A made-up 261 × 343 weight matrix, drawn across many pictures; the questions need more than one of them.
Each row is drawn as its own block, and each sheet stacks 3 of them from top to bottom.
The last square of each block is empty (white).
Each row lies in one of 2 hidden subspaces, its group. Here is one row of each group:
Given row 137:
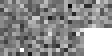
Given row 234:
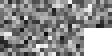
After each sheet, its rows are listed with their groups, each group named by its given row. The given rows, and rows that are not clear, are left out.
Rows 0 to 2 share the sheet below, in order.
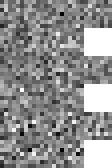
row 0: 234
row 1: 137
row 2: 234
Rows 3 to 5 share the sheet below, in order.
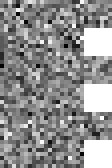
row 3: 234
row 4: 137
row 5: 137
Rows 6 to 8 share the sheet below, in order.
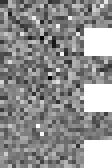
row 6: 137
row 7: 137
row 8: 137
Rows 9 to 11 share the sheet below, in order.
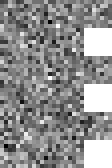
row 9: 137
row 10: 137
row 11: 234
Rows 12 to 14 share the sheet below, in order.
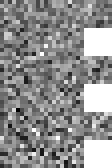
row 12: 234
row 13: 234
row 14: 137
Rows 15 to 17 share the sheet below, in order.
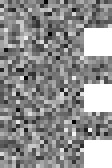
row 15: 137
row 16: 234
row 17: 234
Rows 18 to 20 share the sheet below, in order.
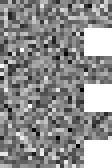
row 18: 137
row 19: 137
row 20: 137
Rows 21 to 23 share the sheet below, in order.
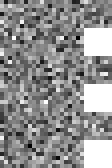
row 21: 234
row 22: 137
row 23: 137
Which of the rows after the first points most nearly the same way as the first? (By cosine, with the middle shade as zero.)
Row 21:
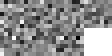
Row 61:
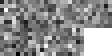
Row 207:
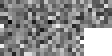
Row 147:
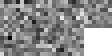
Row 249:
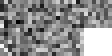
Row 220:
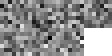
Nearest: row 147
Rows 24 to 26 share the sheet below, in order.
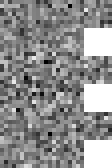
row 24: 234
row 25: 234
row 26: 137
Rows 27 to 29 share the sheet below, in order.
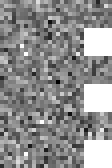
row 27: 137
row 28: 137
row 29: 234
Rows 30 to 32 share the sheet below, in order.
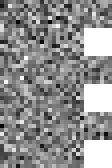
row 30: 137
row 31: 234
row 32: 234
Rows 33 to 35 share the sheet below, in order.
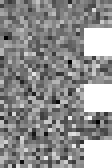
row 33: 234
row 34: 137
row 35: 137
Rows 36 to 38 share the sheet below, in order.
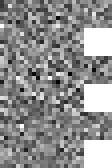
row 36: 137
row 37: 137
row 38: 234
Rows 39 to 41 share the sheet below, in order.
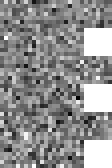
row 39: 234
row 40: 234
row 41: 234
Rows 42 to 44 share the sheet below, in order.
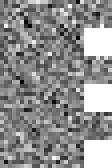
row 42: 234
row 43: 137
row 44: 137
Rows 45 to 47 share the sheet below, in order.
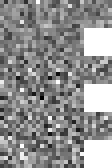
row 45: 234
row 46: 137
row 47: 137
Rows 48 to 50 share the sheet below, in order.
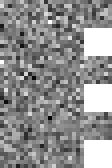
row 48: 137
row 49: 234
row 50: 234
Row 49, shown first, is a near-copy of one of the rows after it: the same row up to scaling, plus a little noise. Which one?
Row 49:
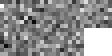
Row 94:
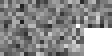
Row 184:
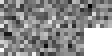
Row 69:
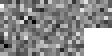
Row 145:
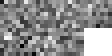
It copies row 69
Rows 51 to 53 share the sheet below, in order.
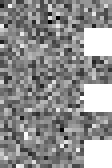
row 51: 137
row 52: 137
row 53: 234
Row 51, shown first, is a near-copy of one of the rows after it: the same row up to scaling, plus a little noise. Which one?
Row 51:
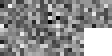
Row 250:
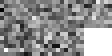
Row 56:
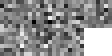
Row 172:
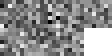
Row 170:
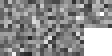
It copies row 172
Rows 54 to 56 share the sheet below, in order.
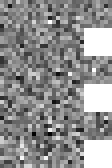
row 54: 137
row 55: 137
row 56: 137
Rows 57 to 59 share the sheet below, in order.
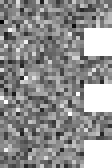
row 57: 234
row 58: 234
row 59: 234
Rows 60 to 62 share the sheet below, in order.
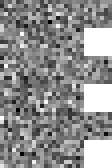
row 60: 137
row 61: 234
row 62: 234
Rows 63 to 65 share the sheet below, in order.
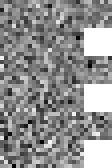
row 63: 234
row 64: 234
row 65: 137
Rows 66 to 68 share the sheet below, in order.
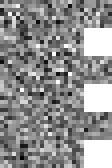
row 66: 234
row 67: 137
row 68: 137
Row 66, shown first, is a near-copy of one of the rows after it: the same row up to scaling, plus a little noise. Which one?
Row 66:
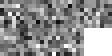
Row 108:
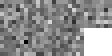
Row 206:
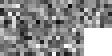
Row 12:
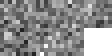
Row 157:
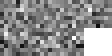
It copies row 206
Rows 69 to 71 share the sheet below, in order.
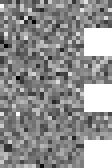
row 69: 234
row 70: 137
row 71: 234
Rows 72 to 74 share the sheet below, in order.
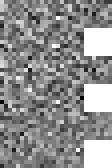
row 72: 137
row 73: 137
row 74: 234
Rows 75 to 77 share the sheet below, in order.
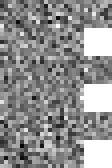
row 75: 137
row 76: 137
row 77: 137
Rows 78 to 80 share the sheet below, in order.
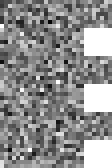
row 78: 137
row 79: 137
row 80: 234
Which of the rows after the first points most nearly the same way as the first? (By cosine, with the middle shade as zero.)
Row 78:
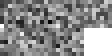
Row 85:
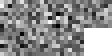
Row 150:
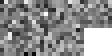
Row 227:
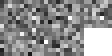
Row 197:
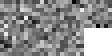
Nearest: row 227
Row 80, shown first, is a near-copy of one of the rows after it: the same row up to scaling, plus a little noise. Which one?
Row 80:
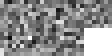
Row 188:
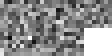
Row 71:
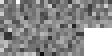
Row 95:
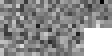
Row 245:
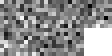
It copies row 188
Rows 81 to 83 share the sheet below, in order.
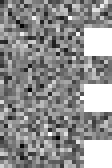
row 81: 137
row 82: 137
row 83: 137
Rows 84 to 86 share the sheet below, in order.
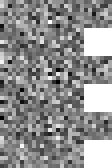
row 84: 137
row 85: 137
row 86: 137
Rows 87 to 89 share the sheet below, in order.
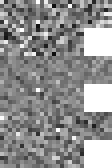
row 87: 234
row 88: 137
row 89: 137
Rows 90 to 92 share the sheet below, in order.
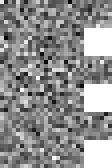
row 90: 234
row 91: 137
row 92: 137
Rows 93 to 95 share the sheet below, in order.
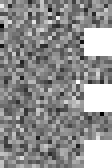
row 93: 137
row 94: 234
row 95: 234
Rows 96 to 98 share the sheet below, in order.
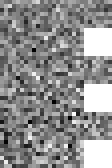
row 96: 234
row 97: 137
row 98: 137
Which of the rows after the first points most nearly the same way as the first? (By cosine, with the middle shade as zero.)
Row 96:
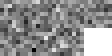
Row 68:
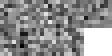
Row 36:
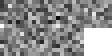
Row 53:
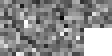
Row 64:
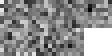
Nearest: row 36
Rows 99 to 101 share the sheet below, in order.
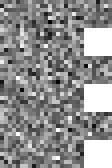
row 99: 137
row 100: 137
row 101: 137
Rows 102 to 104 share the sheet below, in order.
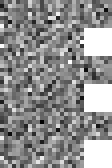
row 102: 137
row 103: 137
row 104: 137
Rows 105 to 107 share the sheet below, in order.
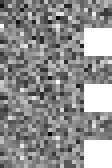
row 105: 137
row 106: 137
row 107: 137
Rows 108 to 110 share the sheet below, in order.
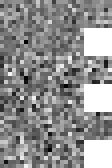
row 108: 234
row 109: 234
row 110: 137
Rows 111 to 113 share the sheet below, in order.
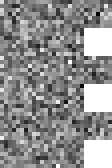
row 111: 234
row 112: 137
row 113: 234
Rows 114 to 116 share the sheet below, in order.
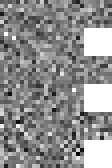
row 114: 234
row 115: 234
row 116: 234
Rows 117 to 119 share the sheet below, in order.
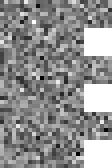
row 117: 234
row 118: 137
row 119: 234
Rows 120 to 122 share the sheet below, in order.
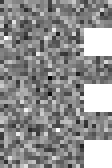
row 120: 234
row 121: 137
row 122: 137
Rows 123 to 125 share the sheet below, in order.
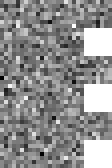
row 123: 234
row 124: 234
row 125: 234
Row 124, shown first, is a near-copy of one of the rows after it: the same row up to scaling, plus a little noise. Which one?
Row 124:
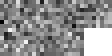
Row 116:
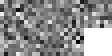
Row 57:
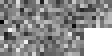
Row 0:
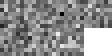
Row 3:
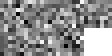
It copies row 57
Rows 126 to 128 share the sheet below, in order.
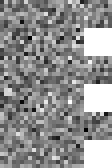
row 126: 234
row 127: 234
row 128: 137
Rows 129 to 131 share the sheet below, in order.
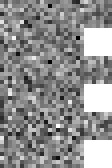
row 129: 234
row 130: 234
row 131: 137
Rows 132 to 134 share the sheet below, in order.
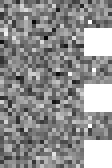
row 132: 234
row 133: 137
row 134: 234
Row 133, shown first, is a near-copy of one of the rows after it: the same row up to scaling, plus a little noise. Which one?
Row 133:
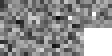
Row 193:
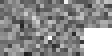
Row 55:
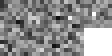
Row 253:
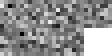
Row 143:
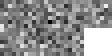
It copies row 55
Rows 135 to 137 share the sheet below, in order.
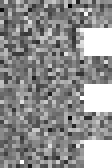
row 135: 137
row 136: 137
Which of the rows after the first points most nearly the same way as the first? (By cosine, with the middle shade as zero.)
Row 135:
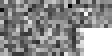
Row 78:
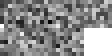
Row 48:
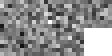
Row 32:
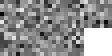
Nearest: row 48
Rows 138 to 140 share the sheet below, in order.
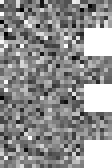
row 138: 234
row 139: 234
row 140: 234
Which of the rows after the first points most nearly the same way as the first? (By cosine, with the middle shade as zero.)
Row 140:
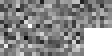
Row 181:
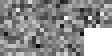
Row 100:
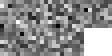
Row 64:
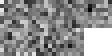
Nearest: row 64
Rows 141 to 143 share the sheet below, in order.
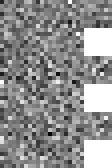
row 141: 234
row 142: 137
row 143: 137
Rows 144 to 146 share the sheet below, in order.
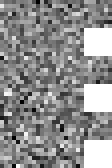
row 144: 234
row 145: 234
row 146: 234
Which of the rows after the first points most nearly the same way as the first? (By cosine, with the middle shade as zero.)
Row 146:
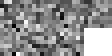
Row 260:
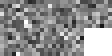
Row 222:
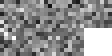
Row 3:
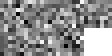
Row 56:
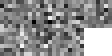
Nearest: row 260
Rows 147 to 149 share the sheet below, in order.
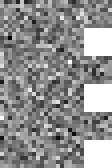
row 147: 234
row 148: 137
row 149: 137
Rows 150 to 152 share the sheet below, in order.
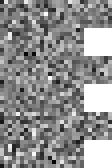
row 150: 234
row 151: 137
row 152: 234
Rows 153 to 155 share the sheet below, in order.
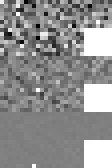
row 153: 234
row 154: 137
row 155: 234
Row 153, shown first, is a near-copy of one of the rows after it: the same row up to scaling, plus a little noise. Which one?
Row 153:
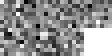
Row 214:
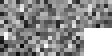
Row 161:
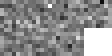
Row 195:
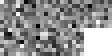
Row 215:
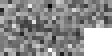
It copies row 195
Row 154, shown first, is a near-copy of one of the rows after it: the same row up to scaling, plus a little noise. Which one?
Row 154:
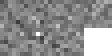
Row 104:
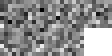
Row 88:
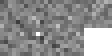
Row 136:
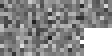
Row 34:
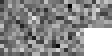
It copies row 88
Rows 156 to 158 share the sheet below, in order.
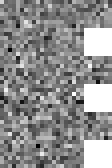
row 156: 234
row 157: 234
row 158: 234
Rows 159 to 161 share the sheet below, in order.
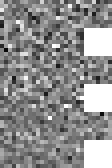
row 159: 137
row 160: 234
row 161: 234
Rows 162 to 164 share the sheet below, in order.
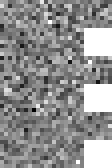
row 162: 137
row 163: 234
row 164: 234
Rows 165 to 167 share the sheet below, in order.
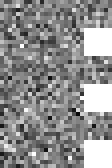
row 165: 234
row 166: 137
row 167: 234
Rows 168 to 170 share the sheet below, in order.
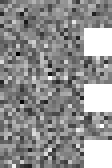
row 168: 234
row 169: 137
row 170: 137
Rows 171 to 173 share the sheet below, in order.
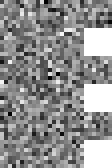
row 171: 234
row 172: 137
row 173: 137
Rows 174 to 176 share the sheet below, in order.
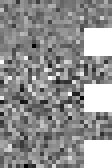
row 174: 234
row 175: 137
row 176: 234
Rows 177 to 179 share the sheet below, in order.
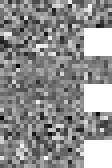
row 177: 234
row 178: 234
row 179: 137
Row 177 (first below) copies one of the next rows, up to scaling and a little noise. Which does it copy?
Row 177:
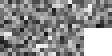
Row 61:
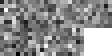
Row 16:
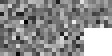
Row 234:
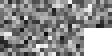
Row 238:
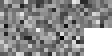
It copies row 234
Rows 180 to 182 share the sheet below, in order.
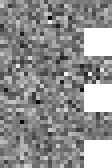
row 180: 137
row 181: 234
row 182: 137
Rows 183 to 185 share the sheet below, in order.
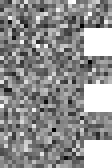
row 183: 234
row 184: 234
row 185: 234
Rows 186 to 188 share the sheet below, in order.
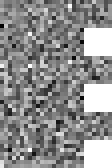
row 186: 137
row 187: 137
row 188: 234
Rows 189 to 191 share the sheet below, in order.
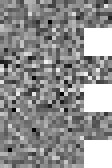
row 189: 137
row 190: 234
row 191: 137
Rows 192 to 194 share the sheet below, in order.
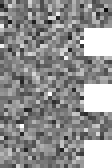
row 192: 137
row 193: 137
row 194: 234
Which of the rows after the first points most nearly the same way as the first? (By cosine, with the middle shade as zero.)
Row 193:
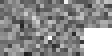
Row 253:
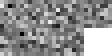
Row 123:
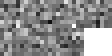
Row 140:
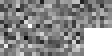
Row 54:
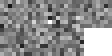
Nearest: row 54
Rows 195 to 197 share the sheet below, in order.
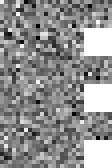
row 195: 234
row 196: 234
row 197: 234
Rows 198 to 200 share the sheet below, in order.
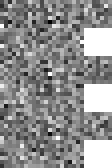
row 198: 137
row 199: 137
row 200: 137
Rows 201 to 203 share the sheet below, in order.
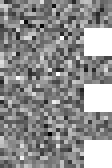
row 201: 234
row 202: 137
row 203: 137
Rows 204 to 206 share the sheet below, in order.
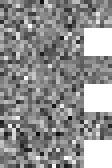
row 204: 234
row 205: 234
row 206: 234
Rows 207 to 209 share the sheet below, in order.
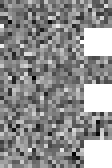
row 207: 137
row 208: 234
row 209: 234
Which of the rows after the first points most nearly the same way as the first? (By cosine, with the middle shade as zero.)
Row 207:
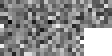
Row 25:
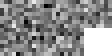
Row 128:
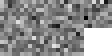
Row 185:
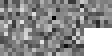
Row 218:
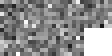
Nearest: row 218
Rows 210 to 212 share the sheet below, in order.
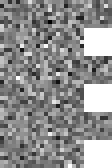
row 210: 137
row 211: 137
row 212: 137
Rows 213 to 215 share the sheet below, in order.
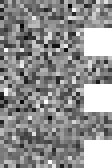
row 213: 137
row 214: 234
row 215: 234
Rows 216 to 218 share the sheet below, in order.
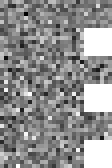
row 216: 137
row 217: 234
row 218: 234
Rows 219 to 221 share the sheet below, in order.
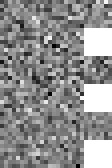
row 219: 137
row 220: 137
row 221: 234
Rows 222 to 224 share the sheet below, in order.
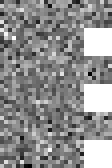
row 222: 234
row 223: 234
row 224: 137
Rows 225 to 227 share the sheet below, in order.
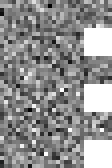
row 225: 234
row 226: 234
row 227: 137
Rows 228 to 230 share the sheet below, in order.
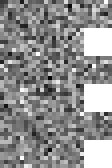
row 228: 137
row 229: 137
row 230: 137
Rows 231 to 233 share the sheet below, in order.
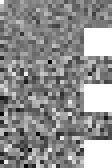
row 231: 137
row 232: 234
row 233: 234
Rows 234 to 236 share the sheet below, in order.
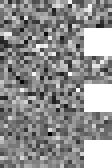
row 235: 137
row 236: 137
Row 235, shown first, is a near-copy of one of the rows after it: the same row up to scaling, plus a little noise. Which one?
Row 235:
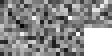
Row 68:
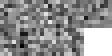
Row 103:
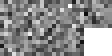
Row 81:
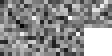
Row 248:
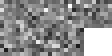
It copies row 81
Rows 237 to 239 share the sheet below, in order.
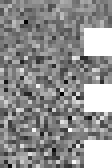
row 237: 234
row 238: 234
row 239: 137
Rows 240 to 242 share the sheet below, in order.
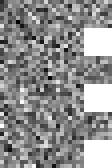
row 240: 137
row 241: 137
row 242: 234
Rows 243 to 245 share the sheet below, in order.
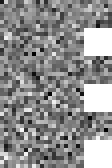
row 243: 234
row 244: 137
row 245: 234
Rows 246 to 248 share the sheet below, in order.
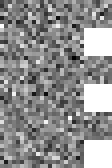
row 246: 137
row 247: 234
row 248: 137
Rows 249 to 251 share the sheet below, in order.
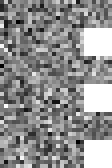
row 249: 137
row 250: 137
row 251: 137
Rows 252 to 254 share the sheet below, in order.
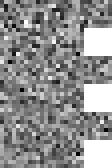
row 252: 234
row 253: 137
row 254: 234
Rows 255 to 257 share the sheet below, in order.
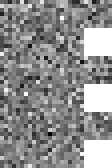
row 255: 234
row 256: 234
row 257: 137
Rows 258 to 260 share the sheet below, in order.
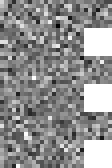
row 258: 137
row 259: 137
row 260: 234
